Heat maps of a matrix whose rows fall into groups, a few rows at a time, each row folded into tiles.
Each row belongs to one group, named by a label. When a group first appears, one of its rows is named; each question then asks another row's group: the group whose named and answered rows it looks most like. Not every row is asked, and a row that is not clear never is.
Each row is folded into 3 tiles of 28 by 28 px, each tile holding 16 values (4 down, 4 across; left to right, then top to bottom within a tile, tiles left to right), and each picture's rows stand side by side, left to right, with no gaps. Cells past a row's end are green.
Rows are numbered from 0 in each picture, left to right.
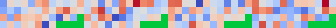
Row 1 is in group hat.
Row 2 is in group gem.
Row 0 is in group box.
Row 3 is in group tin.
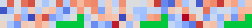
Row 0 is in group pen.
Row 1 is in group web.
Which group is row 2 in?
hat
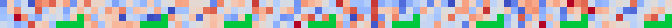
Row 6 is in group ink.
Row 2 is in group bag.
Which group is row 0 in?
hat
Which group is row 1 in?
gem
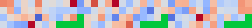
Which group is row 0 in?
web
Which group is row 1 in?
pen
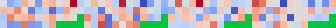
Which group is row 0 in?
tin
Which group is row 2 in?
pen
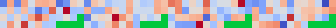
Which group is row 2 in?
web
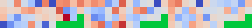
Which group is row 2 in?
gem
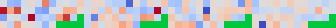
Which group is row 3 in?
box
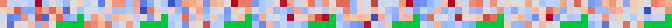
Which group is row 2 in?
ink
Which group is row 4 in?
web
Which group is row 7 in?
ink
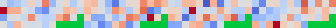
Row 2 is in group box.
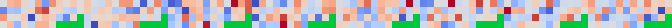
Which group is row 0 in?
bag
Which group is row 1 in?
tin
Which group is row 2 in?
ink
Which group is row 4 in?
tin
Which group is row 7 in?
tin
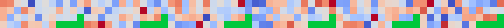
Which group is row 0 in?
gem
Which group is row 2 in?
web
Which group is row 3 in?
ink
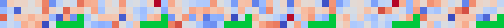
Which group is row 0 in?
box
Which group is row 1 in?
web
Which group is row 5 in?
bag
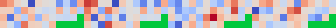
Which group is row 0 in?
gem
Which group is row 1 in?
gem
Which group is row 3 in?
bag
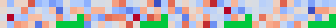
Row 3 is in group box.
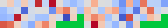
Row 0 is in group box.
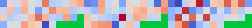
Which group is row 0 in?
box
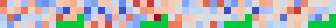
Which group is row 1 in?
ink
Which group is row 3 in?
bag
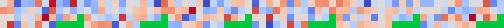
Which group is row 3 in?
ink
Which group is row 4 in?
gem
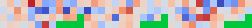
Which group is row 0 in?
pen
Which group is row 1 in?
bag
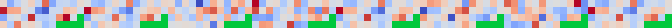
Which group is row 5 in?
bag
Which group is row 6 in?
web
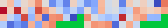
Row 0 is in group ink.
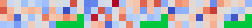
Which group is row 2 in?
bag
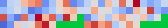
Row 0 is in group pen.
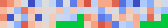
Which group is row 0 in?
gem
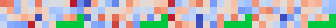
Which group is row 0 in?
web
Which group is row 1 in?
hat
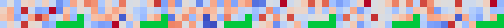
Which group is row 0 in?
box
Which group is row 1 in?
web
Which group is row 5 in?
web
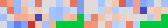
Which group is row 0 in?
web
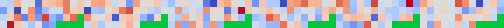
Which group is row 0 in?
ink
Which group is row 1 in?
bag
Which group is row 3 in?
hat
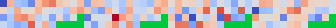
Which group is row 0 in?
hat
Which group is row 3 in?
bag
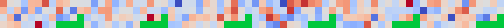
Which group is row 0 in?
tin
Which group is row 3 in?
hat
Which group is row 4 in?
web
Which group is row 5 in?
bag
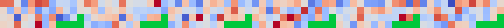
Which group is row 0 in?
tin
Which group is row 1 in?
web
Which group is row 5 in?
hat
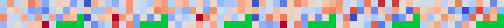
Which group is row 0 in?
pen
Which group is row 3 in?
hat
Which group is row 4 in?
tin
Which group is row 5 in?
pen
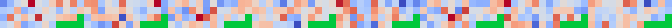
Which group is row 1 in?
web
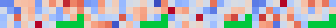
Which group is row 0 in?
ink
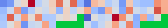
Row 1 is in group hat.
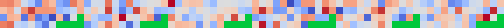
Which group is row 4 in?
bag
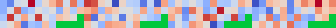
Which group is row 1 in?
gem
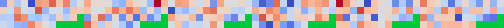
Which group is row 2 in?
bag
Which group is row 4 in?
gem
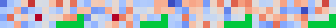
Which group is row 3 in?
tin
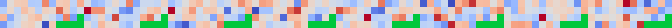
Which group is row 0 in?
box
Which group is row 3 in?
bag
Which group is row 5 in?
hat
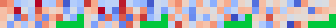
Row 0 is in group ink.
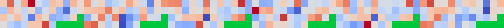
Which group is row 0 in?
pen
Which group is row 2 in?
web
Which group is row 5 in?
pen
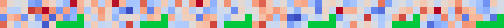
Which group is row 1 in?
pen
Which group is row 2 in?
pen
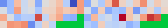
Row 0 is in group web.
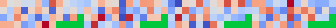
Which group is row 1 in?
ink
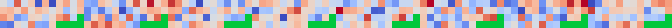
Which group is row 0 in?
box
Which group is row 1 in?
ink
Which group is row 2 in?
gem
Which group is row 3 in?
bag
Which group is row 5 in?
gem
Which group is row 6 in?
ink
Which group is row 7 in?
ink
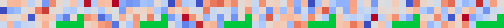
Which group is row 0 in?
bag
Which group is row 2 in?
hat
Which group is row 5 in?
pen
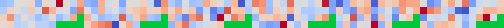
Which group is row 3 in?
web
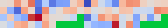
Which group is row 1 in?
hat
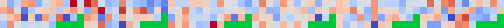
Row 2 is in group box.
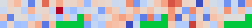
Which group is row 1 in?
box
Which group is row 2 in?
gem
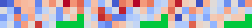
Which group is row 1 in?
hat
